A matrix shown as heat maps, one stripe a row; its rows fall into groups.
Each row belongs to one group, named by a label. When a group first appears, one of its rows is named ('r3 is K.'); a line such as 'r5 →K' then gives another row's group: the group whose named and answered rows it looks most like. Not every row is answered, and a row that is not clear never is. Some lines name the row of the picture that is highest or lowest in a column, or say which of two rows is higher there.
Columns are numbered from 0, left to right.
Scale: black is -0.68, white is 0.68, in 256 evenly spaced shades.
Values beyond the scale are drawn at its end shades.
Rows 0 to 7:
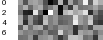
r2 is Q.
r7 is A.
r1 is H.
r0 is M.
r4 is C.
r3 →C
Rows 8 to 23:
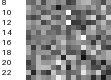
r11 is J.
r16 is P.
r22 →C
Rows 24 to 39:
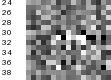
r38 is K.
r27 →J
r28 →C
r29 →J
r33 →M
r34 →C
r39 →C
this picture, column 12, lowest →31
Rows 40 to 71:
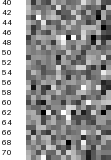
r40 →C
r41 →A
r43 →K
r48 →P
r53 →A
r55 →H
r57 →C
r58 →A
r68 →H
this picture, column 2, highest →43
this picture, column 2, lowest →60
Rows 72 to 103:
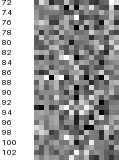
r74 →M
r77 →H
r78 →C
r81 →J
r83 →H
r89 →H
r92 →P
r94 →P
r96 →H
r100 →H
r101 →A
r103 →K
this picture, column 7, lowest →80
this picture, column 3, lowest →87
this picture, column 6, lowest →73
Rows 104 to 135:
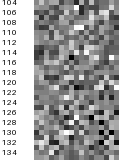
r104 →H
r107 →C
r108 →A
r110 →K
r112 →K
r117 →A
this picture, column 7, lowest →115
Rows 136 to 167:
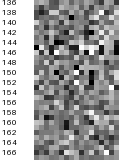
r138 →J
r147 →M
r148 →K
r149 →Q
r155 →M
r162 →H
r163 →K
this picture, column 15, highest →153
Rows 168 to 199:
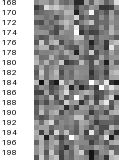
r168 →J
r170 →H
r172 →H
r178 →H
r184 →C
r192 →K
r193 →P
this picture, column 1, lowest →184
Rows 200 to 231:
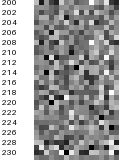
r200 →C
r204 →H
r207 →J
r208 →C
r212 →K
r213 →Q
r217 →J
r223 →P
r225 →P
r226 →C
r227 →M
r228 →M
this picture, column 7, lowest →210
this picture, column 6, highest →219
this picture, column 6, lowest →230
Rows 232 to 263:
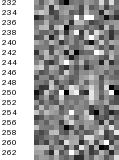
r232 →M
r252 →C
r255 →H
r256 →P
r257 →M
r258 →J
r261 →P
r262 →K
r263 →J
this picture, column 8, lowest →242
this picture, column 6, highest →244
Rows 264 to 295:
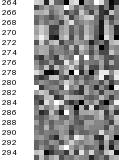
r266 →P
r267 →A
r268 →P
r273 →P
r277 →K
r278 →M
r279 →J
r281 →A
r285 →H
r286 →Q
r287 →J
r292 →P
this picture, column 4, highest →284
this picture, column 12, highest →264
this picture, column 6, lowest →264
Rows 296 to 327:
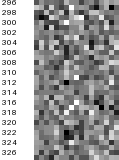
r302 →P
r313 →C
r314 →H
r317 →P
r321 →J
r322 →M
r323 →M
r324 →K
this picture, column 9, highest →299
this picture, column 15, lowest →297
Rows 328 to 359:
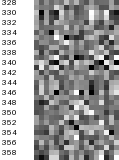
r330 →C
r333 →A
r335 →M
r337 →J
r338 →C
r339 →J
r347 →K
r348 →J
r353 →Q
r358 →J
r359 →J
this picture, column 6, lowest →335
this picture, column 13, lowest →340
